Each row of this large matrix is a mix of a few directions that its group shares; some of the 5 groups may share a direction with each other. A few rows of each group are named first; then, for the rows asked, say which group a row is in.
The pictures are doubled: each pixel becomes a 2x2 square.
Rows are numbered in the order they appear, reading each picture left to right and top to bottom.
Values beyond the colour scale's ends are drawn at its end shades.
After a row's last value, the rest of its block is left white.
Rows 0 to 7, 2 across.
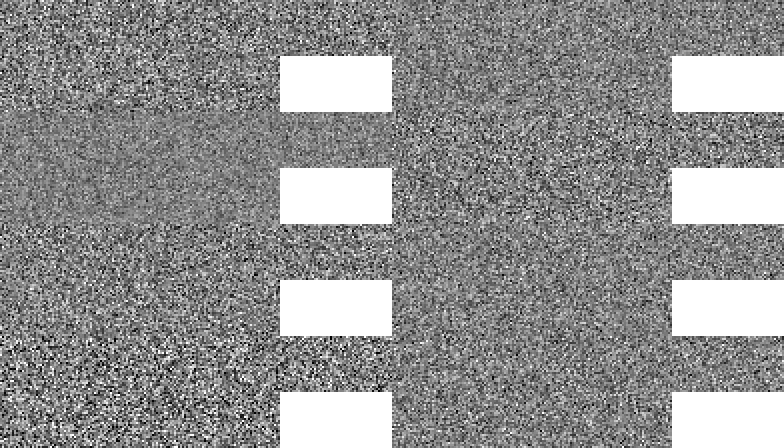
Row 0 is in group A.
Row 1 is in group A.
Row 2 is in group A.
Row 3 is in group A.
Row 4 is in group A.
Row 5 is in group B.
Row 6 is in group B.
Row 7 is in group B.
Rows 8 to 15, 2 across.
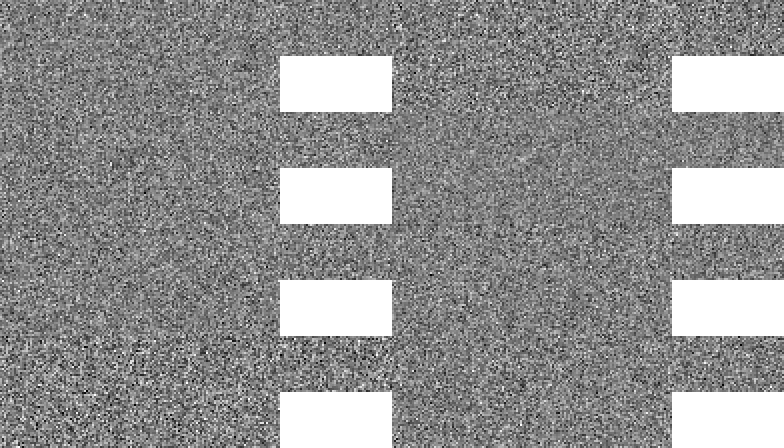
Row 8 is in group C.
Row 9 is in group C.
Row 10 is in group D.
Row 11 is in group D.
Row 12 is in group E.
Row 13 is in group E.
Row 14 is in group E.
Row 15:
B
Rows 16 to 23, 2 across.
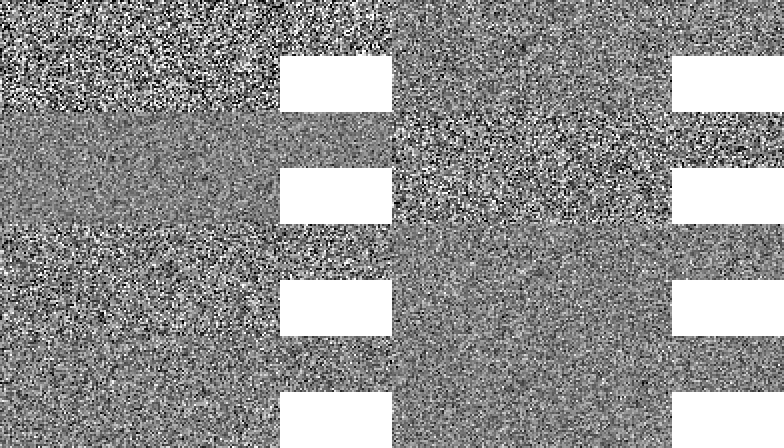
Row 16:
C
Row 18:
A
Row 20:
E
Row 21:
D
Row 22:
A
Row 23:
C
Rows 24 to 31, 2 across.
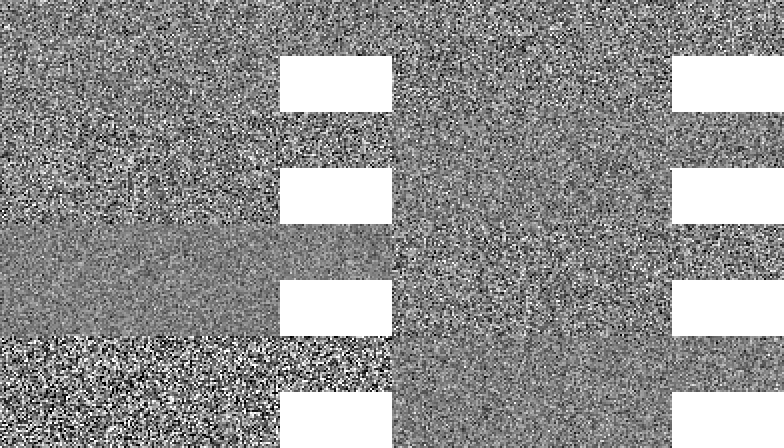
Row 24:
C
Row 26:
B
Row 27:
E
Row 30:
B
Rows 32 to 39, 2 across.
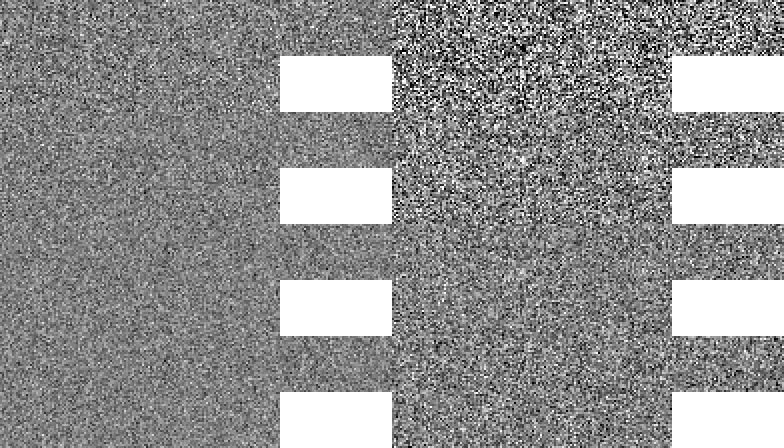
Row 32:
B
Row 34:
D
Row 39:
E
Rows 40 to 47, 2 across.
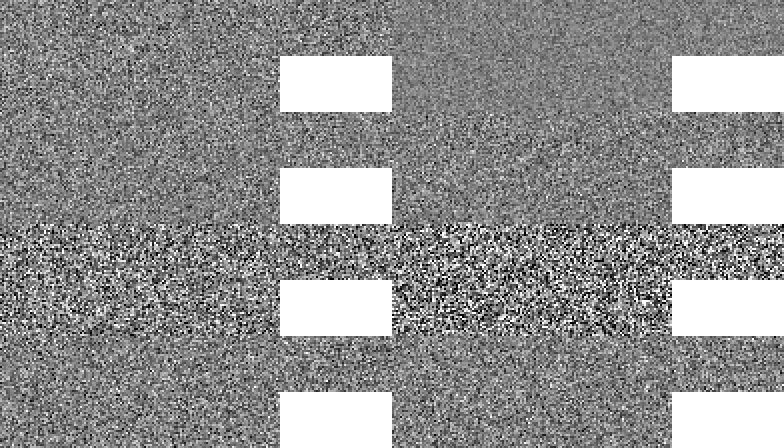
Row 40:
C
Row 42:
A
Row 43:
D
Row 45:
B
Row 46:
A
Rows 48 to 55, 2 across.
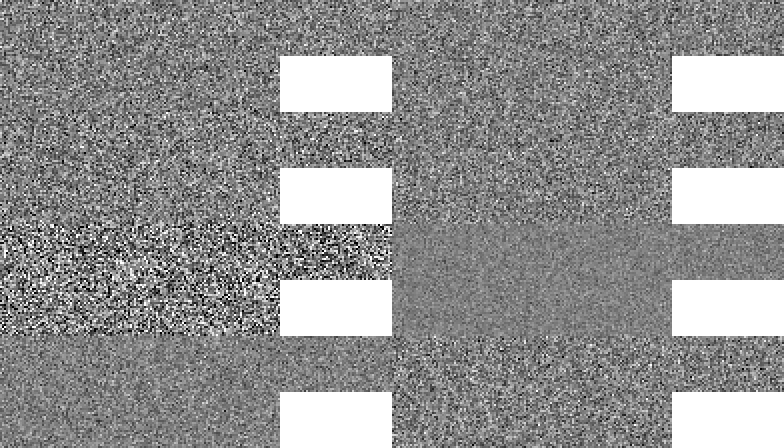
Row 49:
E
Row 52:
D
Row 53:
B
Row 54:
A
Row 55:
A
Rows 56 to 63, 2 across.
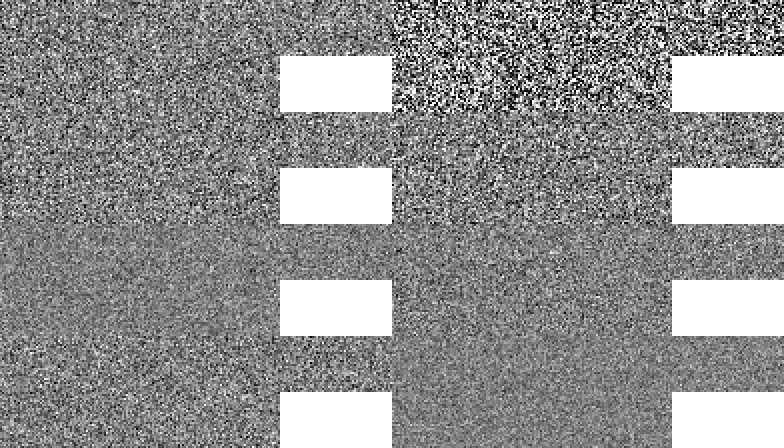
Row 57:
E
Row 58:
C
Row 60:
C
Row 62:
E
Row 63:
B
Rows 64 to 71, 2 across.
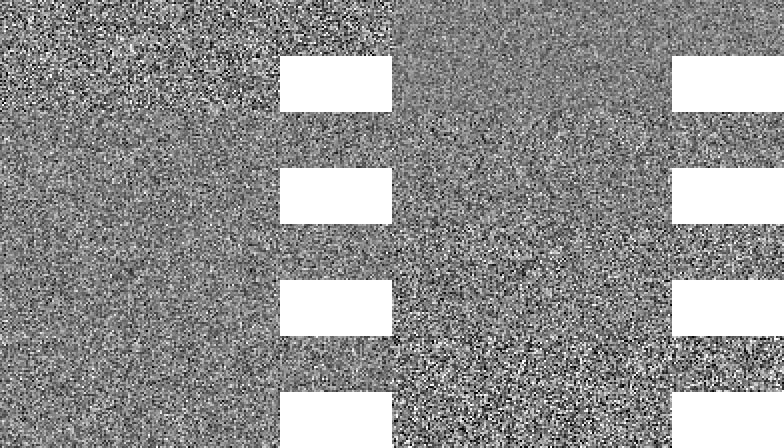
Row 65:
A
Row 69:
C
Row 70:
E
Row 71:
E
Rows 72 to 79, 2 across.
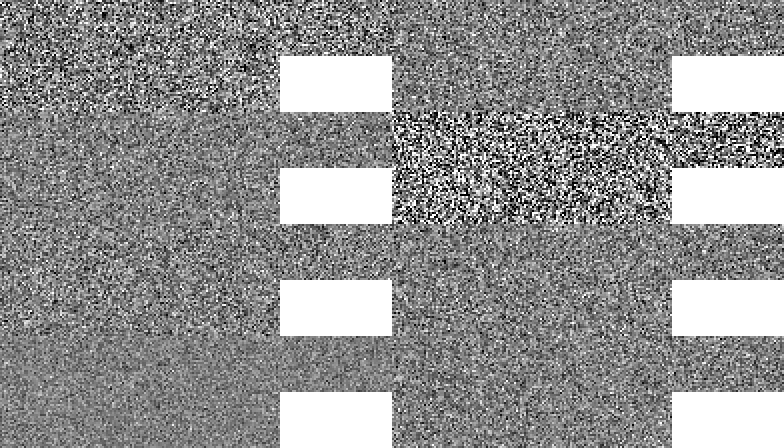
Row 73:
A
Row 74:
B
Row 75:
E
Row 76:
A
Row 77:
B
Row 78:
C
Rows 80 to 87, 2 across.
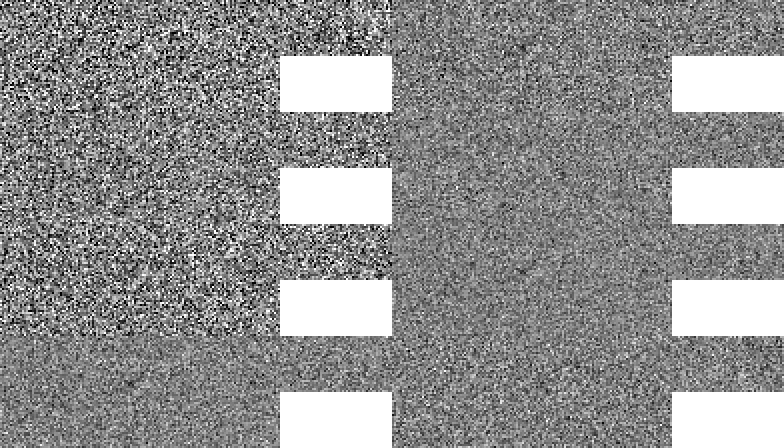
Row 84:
B
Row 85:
D
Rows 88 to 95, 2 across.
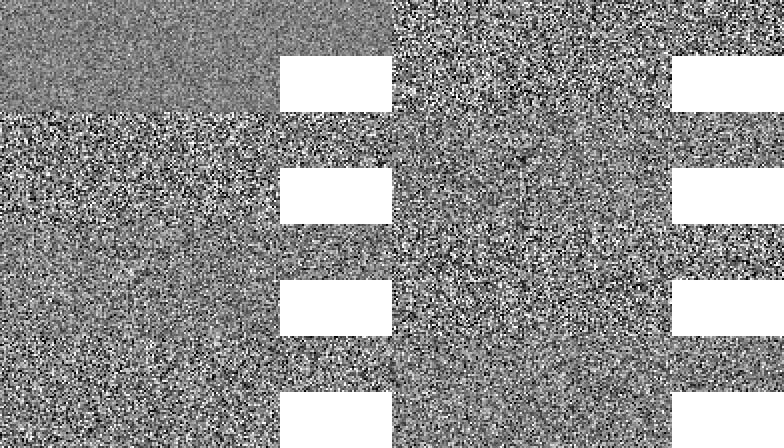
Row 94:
A
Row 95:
E
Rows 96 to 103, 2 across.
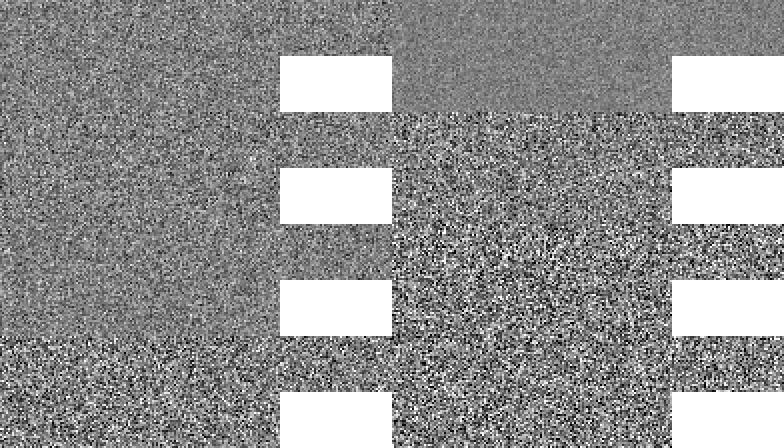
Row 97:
C
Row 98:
C
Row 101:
A
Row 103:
E
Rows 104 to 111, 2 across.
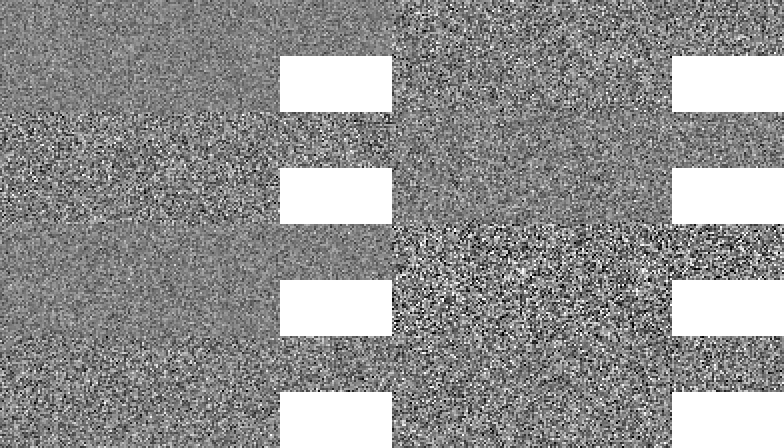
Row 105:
E
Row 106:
D
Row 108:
B
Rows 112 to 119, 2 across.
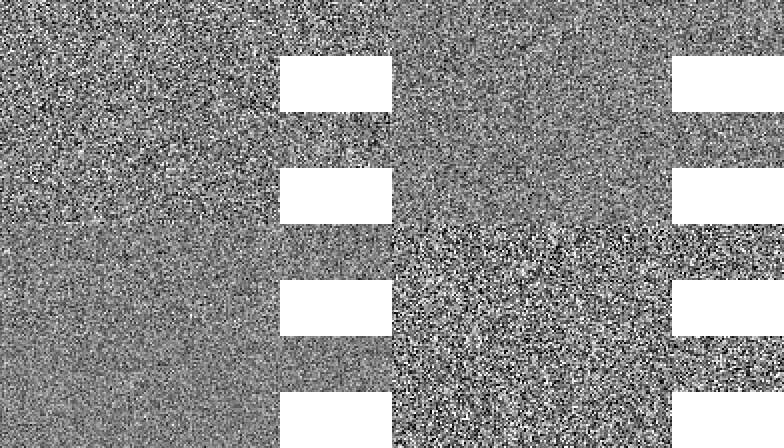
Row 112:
A
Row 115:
A
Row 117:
A
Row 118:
C
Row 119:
E
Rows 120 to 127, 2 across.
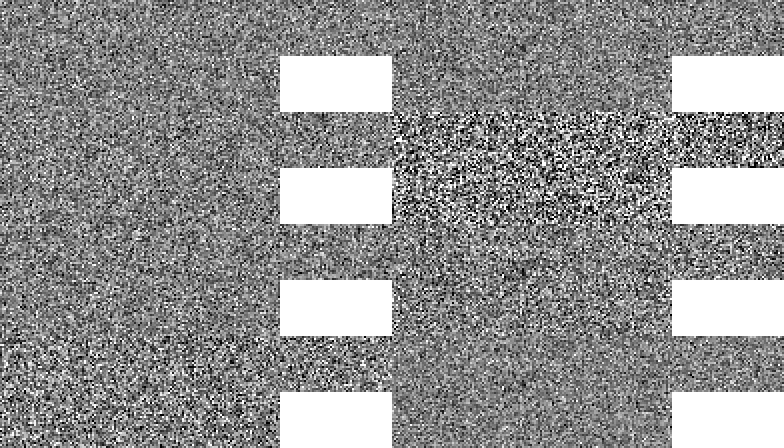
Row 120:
B
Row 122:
A
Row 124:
E
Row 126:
B
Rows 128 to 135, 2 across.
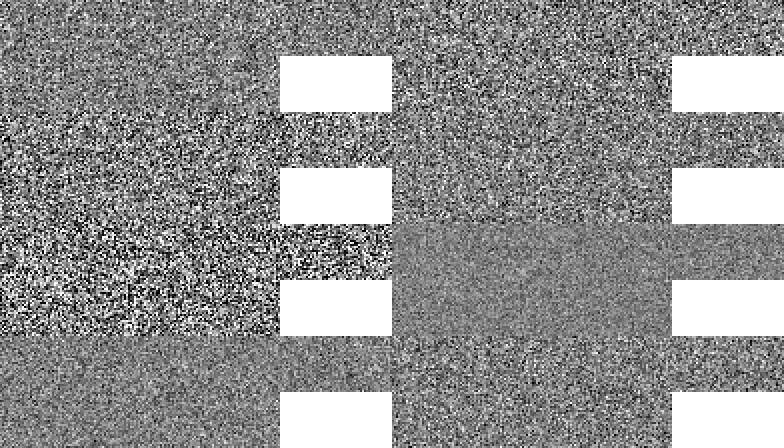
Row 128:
C
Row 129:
B
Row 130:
C
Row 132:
A
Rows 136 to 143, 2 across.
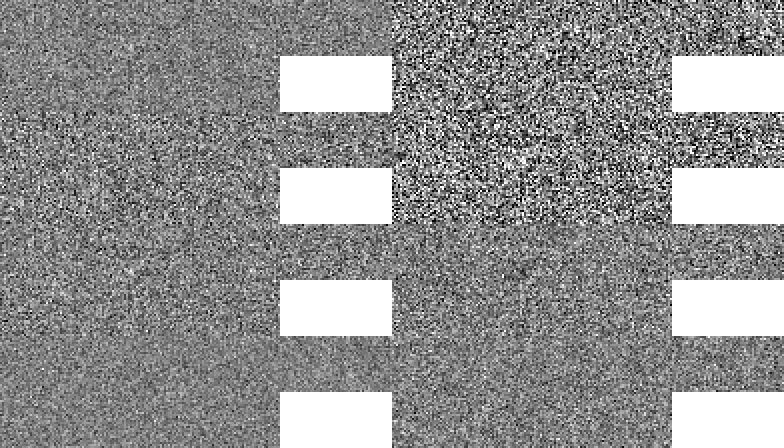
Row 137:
D
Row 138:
E
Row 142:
D
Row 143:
E
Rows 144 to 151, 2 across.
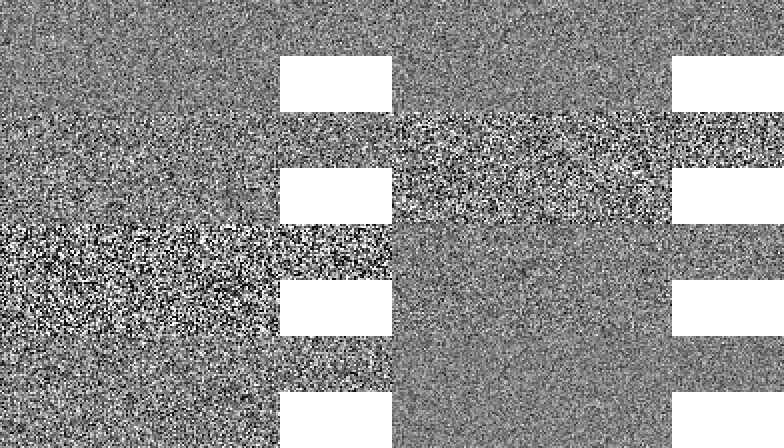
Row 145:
A
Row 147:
E
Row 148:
E
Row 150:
E
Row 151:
A
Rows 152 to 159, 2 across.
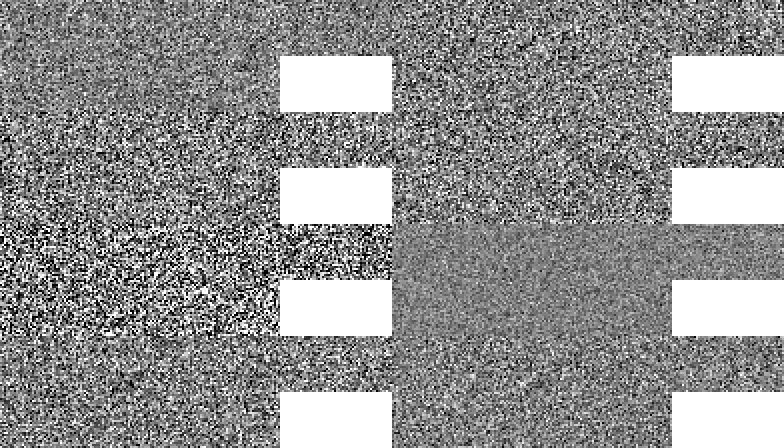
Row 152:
C
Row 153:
D
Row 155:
E
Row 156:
A
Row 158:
B
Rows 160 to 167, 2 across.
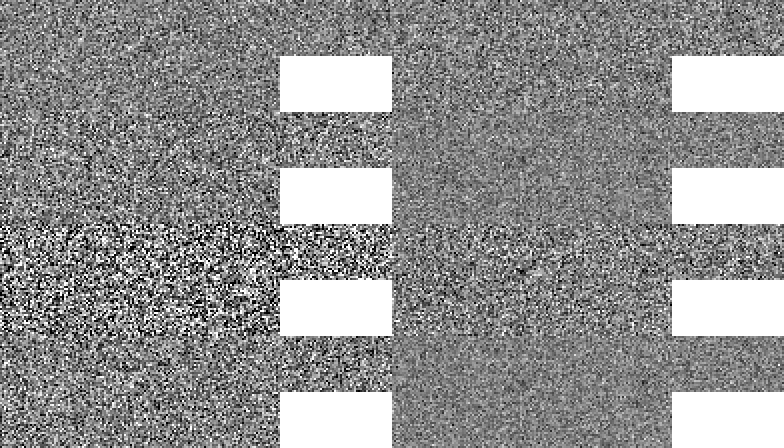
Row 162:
B
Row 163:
B
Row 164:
C
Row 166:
C
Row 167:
C
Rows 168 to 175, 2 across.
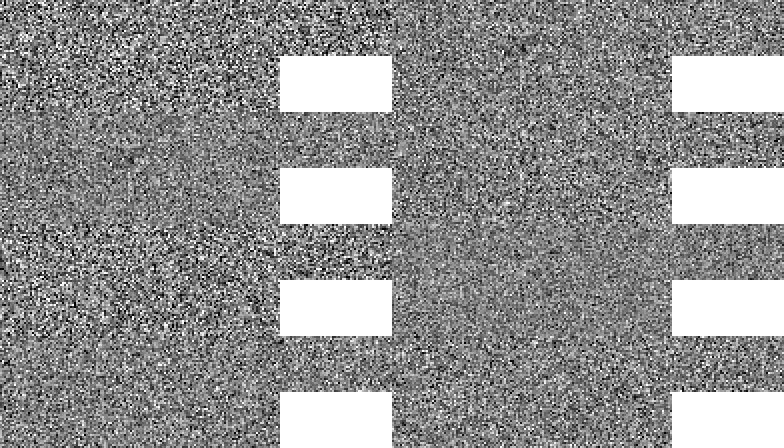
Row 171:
A
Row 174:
C
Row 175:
E
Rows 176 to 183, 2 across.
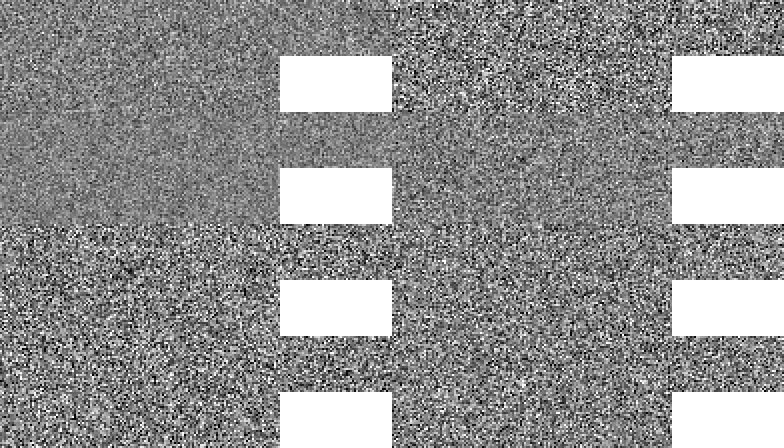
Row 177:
E
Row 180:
C
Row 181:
B
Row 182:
E
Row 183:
B
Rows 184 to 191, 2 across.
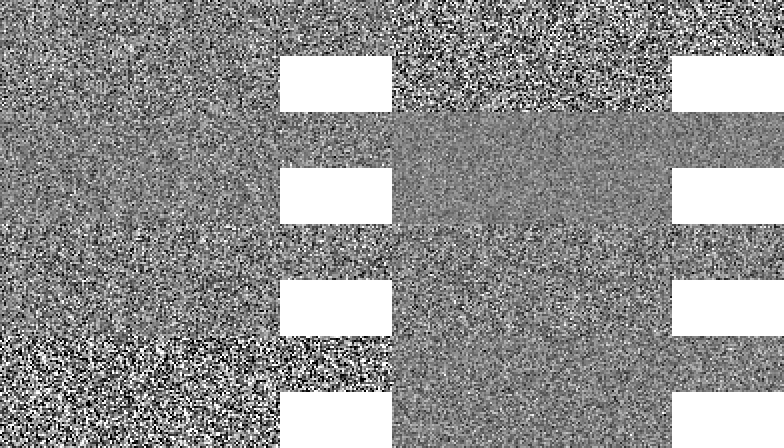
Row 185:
A
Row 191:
A
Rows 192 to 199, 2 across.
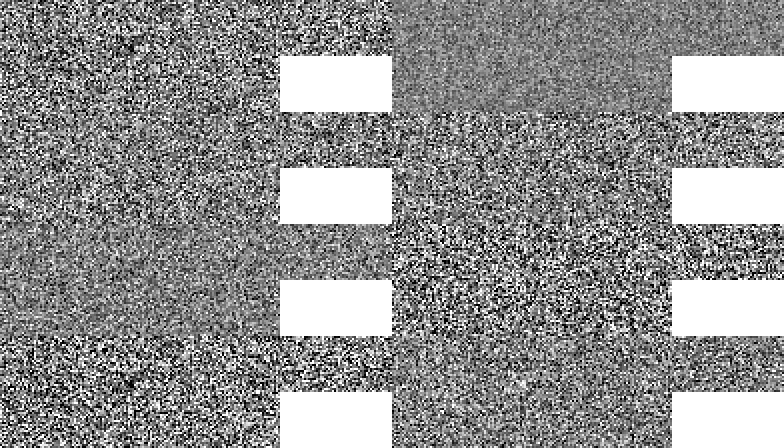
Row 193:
A
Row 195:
B
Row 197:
A
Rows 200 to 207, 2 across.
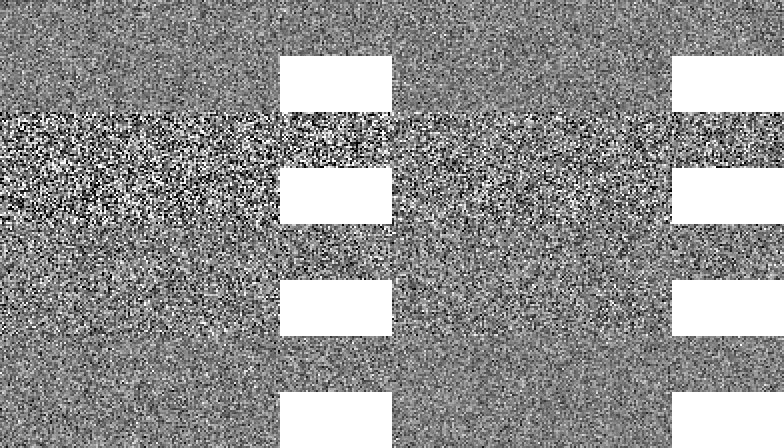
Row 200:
E
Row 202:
E
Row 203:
E
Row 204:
D
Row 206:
A
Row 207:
B
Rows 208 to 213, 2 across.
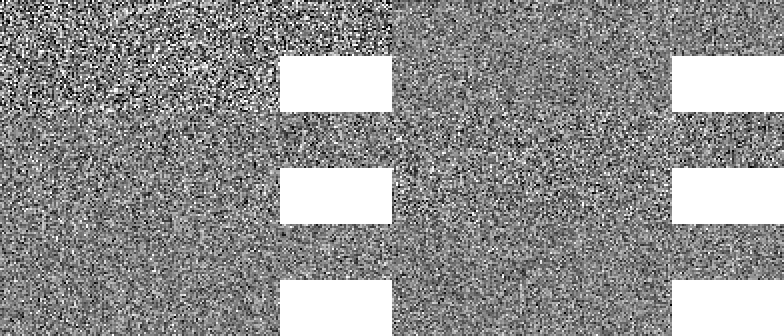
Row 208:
A
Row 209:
E
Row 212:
E
